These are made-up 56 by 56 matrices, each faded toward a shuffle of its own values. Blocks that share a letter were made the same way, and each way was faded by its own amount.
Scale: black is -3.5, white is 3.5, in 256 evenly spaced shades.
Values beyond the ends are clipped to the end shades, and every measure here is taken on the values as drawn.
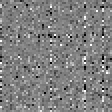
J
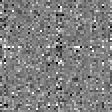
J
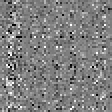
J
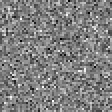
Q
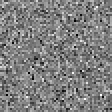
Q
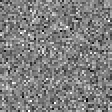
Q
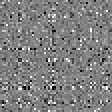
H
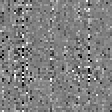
J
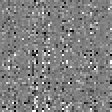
J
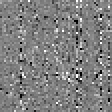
J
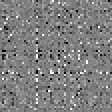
H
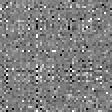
H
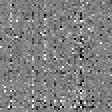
J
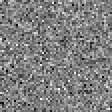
Q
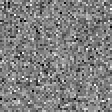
Q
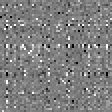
H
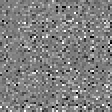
H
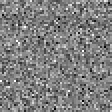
Q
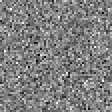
Q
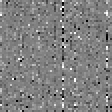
J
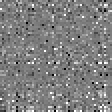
H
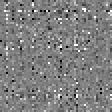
J
